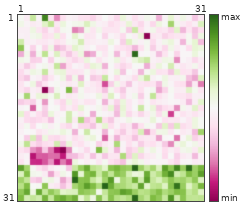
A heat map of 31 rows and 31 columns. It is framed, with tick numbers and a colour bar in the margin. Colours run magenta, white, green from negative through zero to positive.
No regular stripes run through it. In the bottom left lies a patch that is lower than the rest. A horizontal seam about 80% of the way down splits the table, and the bottom part is higher.
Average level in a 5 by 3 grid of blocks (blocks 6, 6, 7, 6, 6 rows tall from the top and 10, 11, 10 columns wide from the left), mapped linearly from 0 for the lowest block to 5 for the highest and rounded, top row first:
2 1 1 | 1 1 1 | 1 1 1 | 0 1 1 | 3 5 5
